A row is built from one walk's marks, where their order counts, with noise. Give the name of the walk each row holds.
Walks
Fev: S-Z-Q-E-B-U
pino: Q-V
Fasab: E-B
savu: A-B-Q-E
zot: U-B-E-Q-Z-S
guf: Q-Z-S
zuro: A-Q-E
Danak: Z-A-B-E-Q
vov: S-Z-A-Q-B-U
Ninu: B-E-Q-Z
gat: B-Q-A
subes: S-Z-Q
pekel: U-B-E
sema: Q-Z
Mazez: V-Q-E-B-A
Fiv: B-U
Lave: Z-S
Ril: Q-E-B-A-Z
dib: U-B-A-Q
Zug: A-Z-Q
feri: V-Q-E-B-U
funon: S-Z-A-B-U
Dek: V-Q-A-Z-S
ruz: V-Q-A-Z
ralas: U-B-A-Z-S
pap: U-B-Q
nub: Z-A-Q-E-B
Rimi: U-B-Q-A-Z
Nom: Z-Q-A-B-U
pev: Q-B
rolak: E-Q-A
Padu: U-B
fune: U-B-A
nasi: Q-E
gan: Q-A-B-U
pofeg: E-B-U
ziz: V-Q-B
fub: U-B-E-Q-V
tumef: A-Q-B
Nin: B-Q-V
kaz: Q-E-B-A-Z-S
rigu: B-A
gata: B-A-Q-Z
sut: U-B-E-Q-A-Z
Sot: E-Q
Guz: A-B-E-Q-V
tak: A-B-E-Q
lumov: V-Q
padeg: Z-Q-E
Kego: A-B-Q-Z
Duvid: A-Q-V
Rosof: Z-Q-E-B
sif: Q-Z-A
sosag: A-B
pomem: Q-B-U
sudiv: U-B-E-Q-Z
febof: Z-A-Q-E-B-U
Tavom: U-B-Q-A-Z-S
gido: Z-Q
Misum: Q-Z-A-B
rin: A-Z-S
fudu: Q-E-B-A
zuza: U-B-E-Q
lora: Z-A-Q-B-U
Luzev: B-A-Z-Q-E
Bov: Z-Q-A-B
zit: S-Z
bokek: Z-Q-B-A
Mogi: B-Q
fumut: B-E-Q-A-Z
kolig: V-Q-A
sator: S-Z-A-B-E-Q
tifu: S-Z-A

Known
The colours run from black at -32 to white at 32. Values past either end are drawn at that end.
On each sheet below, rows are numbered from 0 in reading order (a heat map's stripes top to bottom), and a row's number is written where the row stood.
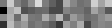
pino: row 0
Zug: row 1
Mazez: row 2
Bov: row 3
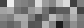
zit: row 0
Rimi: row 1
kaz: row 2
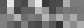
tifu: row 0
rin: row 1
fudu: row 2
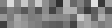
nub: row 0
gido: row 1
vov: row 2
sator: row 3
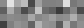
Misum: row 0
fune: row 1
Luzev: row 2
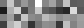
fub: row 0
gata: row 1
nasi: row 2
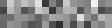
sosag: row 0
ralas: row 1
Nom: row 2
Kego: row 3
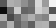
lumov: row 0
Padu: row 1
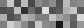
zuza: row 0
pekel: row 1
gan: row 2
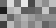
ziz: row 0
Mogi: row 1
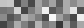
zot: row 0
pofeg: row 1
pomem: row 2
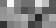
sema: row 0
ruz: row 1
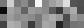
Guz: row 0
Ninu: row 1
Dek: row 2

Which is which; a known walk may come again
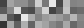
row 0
feri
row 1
Fasab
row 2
rigu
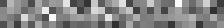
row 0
lora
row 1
pofeg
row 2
Lave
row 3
funon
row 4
Tavom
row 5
gido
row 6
sema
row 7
sif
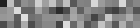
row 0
Fev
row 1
Bov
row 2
savu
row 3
sut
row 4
Luzev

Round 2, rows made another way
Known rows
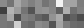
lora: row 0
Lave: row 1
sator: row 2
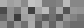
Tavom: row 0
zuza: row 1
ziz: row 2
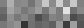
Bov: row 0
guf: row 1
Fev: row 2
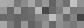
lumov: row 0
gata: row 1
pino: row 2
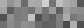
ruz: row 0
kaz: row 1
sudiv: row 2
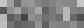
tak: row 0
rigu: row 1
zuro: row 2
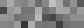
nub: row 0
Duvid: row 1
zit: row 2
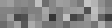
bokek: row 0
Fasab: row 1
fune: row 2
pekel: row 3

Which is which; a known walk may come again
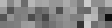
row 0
ruz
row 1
Dek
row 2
nub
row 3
Guz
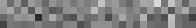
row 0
zit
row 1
Mogi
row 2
Lave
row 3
nasi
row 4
Kego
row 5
kaz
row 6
tak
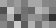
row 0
Nom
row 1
pofeg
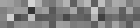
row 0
fune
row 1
Danak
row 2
Sot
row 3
vov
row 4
lumov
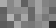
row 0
Rimi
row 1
Bov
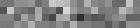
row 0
Fiv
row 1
Duvid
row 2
pekel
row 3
subes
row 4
pomem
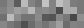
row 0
tumef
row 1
sif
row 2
dib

